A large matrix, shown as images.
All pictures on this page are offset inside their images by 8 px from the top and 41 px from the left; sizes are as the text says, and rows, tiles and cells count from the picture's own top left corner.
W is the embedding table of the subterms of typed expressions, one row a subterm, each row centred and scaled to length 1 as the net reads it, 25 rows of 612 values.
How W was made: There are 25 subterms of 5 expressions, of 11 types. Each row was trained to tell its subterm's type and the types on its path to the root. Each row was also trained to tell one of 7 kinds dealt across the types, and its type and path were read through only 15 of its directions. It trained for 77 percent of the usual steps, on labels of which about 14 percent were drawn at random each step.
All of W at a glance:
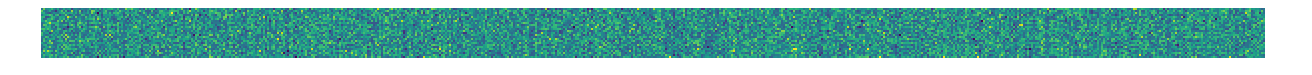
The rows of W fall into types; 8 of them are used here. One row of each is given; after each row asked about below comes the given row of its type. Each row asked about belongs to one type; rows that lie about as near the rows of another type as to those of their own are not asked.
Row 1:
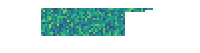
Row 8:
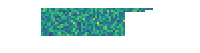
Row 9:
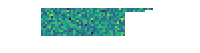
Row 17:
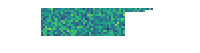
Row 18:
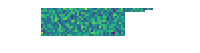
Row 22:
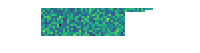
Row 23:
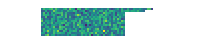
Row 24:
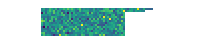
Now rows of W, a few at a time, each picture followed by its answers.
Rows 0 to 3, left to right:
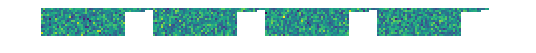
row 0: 23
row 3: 23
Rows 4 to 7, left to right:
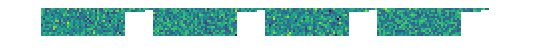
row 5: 17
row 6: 22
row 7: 9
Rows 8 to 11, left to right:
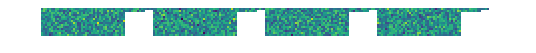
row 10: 22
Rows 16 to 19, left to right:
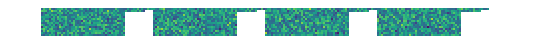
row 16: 8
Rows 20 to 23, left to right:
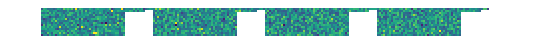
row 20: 8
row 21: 23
